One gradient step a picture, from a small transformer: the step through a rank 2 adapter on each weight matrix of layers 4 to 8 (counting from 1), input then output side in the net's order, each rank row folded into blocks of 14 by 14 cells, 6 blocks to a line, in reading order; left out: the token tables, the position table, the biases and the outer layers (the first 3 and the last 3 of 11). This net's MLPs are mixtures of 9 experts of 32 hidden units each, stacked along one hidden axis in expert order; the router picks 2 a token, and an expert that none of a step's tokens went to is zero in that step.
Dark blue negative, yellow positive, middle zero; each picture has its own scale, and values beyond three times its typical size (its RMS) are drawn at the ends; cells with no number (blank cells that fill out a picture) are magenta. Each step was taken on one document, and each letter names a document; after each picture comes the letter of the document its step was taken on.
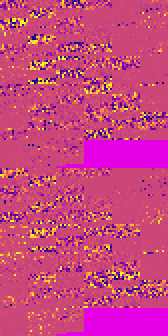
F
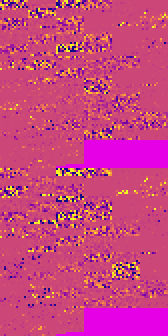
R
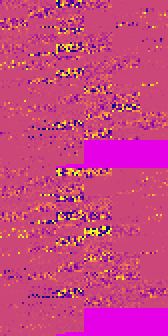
R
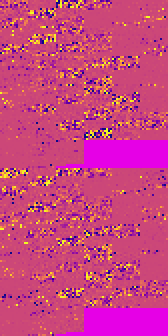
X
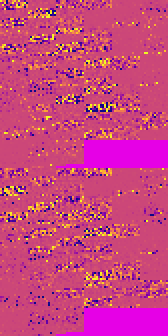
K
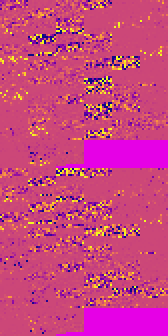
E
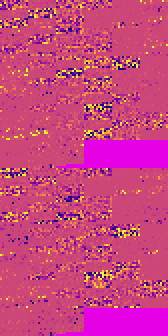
K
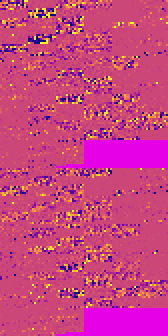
K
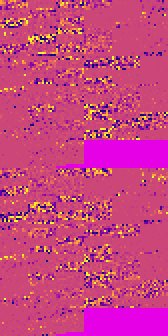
K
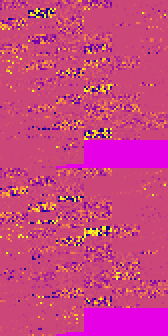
R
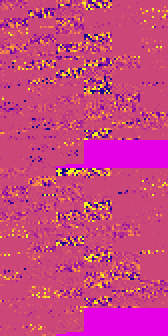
R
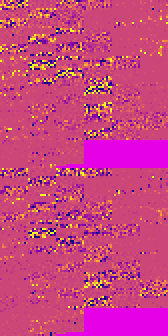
E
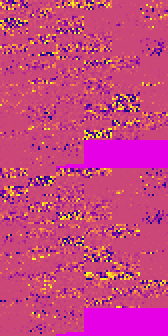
F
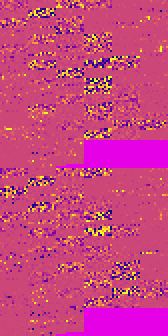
E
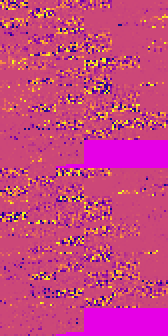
R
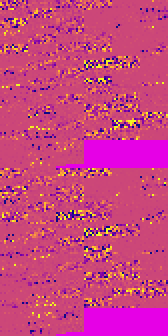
F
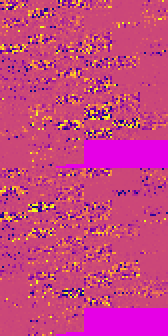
X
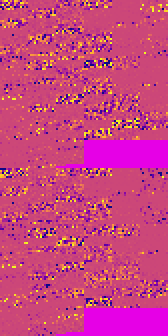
X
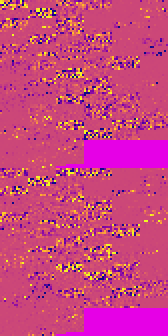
X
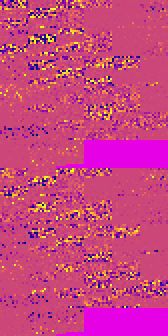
E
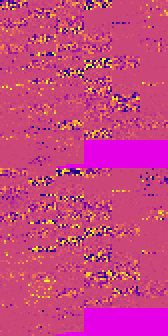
F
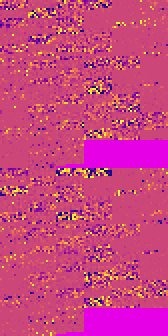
K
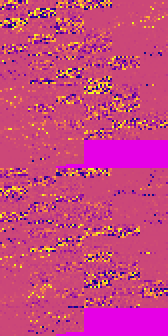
E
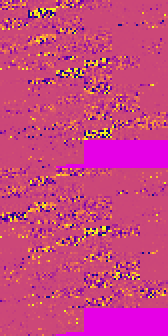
R
